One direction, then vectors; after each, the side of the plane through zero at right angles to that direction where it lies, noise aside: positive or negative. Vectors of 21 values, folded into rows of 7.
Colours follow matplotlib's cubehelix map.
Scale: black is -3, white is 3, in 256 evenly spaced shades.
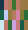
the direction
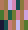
negative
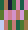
positive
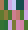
negative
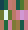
positive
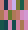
negative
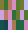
negative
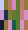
negative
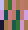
negative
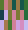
positive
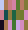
negative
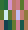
positive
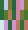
positive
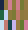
positive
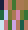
positive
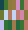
positive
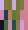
negative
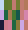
negative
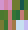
negative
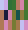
negative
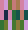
negative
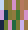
negative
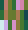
positive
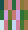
positive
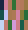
positive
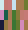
negative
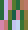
positive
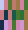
negative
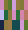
negative
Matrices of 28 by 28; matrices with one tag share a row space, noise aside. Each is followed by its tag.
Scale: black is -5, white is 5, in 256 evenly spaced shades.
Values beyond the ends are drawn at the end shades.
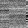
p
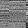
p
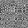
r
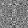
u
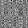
u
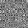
r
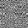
r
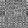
r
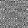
r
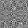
u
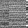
p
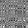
r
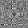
u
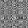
u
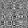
u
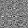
u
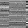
p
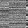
p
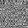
r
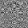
u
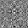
u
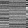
p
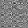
u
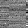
p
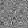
u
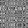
r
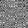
r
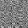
u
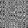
r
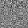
u
